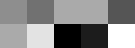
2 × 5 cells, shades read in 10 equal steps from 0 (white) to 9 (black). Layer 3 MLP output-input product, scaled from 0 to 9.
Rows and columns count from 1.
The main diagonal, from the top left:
4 1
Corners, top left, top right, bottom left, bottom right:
4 6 3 0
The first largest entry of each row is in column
5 3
